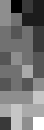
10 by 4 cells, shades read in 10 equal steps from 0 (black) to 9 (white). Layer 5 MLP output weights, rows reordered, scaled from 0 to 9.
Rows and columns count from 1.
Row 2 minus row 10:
3 -3 -4 -8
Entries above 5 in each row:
0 0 0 0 0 1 0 1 4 2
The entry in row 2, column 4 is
1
